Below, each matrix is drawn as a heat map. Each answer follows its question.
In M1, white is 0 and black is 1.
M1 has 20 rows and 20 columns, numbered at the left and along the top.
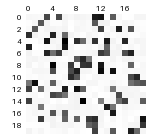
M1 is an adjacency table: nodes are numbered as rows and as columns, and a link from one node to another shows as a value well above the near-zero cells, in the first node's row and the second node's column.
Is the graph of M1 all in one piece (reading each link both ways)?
yes
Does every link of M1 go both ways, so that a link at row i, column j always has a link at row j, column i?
yes
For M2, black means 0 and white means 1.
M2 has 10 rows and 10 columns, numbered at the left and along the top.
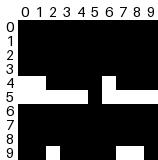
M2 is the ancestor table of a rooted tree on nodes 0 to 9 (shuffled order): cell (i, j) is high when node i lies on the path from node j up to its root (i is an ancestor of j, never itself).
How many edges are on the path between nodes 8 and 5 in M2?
2
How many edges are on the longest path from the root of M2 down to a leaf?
2
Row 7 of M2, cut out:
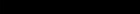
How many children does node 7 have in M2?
0
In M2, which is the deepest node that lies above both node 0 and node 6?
4
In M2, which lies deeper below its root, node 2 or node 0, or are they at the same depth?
the same depth
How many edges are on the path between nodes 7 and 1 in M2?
4
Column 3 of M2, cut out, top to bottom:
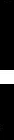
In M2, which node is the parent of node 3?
5
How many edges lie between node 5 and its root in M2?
0
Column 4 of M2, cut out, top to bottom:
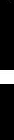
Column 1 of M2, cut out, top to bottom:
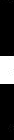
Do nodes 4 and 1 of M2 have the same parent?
no
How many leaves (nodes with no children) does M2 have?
7
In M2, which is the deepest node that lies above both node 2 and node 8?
9
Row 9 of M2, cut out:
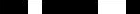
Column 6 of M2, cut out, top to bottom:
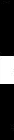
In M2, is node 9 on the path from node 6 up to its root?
no
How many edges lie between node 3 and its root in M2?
1
